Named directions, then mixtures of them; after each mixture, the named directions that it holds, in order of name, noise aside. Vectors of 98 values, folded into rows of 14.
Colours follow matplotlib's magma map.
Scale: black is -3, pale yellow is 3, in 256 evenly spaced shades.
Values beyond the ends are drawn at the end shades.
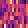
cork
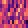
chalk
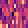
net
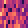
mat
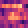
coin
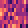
cork, mat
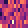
chalk, net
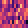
chalk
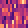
cork, net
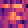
coin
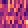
chalk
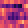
coin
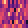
chalk
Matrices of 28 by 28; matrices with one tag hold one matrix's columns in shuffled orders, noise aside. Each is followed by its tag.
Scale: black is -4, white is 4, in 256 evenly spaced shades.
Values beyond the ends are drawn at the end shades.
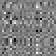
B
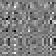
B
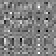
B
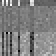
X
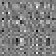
B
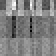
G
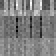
G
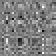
B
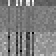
X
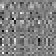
B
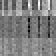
G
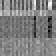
G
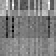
G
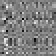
B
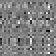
B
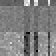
X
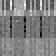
G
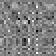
B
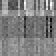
G
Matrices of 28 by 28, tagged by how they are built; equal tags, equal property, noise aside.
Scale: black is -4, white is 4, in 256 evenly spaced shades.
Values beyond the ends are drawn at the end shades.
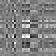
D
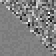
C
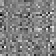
D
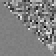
C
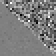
C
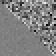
C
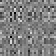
D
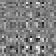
D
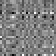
D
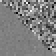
C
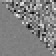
C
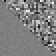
C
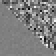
C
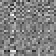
D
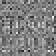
D
